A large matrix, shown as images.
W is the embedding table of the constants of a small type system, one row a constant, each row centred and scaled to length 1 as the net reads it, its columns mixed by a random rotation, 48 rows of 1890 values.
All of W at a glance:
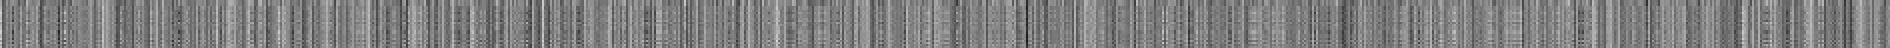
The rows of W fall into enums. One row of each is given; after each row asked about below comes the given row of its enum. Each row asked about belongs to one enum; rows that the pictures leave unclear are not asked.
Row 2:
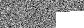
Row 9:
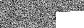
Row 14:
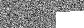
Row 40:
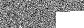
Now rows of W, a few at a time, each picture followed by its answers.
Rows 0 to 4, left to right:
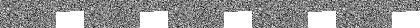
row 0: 14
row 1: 2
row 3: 14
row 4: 14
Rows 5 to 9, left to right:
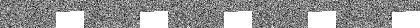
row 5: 2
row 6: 9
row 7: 40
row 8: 40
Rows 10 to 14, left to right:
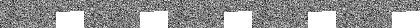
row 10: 9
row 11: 14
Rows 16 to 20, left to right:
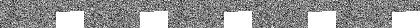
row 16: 9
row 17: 14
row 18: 9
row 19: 40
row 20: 9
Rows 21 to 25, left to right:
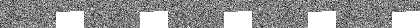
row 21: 9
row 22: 14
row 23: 40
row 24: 2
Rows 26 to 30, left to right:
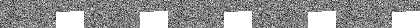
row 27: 14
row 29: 14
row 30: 9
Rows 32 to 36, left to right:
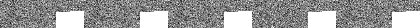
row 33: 9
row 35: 40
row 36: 9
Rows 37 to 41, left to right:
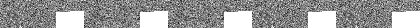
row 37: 40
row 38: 9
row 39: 9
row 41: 40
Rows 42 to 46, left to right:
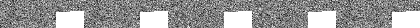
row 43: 9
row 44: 40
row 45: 14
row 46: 9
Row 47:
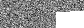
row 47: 14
